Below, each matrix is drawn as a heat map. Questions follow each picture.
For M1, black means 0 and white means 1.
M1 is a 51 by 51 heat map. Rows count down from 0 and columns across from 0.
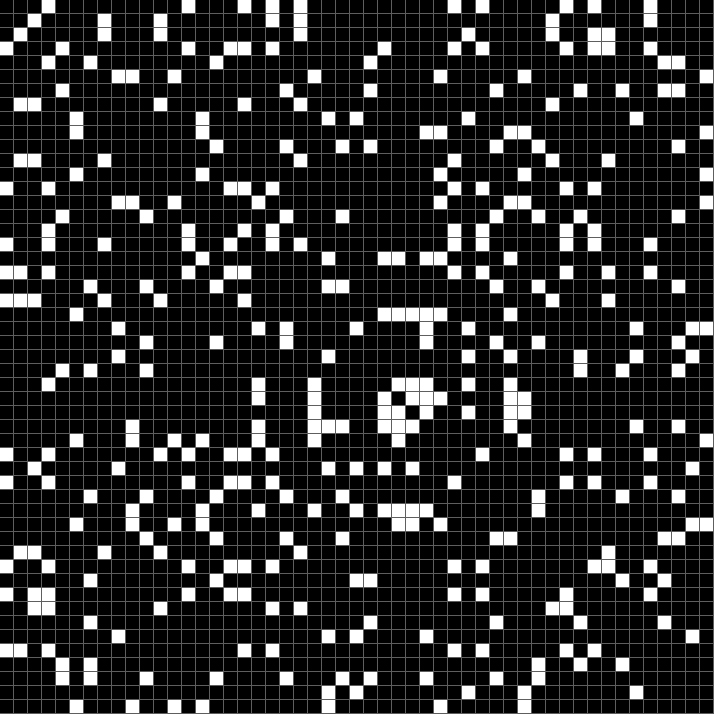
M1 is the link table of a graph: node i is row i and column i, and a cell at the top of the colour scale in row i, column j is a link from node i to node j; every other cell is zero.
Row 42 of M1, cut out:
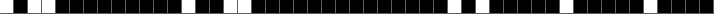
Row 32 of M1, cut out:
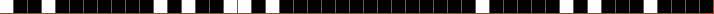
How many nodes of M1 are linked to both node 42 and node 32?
8
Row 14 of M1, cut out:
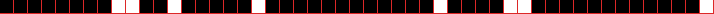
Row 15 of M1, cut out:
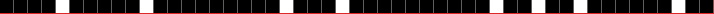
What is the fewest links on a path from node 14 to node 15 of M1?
3
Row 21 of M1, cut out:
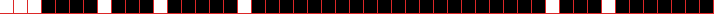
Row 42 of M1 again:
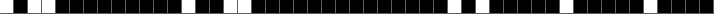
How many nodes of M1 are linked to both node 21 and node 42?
3
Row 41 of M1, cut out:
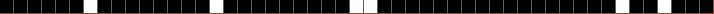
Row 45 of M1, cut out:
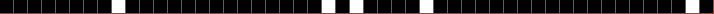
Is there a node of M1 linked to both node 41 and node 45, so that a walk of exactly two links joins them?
yes
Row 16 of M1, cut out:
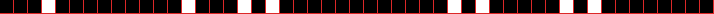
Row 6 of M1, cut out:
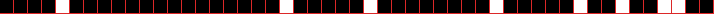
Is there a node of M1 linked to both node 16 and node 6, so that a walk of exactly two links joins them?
no
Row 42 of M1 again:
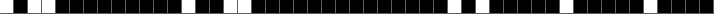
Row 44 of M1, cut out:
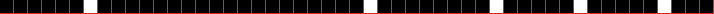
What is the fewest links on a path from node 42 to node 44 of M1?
4
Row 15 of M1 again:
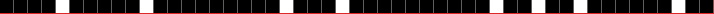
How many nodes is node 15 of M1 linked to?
8
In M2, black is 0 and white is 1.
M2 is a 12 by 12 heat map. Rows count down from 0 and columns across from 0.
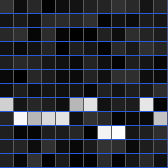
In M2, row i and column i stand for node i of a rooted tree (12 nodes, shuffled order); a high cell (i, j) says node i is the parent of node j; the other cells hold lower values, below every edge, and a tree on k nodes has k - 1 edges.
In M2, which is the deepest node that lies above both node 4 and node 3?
8
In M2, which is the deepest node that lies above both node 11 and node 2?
8
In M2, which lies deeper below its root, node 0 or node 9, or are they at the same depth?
node 0
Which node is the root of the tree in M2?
9
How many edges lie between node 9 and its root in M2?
0
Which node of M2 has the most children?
8
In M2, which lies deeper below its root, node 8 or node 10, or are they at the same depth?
node 10
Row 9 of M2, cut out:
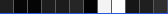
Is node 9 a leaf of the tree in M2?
no
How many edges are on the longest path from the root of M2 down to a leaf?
2
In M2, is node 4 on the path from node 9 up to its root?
no
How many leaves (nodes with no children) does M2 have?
9
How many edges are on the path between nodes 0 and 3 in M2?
4
